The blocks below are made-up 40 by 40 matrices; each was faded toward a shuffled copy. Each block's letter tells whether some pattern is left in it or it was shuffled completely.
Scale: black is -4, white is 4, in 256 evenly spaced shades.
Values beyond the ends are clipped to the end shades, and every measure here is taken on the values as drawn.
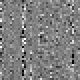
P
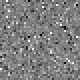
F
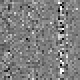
P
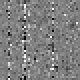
P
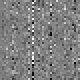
P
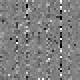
P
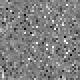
F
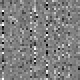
P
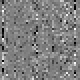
P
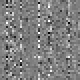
P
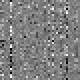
P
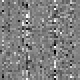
P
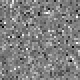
F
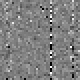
P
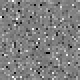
F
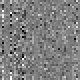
P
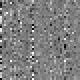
P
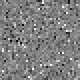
F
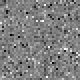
F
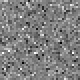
F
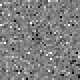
F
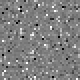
F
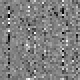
P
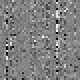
P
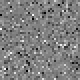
F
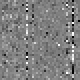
P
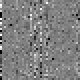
P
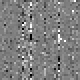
P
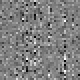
P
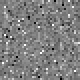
F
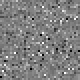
F
